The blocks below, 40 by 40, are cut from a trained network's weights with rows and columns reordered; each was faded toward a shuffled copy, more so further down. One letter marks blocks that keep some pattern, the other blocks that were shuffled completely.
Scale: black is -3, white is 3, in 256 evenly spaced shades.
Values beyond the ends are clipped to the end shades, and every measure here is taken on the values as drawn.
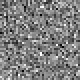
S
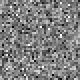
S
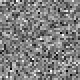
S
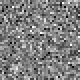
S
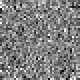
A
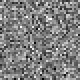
A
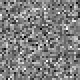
S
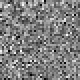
A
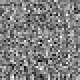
A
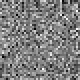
A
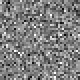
A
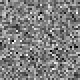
S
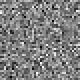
A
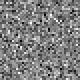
S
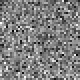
S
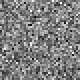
S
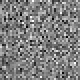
A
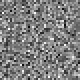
A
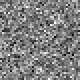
S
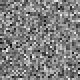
S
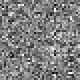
A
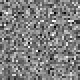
A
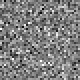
S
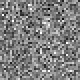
A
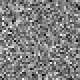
S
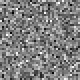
S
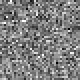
S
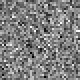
S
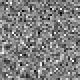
S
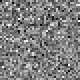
A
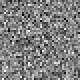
A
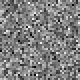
S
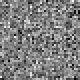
A
